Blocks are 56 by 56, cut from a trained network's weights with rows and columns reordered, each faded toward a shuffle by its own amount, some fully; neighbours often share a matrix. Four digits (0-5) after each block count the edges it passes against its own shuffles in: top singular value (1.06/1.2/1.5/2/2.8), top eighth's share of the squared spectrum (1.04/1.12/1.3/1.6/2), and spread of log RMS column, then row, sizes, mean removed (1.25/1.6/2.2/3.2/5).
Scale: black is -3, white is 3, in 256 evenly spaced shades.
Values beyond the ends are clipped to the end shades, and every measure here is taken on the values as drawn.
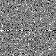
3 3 1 2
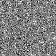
2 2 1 0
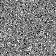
1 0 0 0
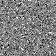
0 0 0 0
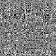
3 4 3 3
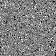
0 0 0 0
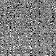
2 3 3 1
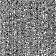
2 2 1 1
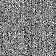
2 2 0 1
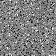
0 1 0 0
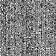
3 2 0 1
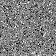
0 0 0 0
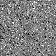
0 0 0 0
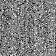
2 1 0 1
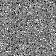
0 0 0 0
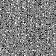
1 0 0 0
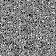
0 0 0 0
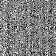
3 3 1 2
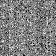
2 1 0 0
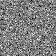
1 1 0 0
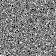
1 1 0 0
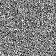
2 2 0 0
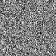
3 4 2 1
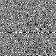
2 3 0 2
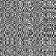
4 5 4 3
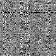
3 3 3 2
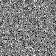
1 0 0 0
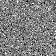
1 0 0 0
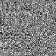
3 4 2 2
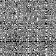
3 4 3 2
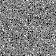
1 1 1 0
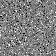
0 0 0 0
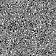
1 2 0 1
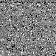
1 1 0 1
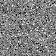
1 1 0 0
